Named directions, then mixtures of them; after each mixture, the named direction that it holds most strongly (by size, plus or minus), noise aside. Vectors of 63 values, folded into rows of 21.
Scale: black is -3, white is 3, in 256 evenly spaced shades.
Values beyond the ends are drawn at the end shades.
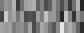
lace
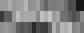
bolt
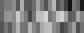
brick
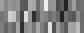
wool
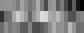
bolt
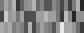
lace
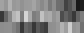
bolt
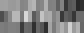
bolt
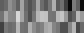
brick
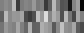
lace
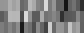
wool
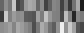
lace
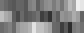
bolt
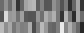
lace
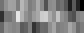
bolt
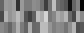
brick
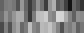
brick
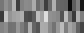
lace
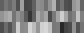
brick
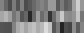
bolt
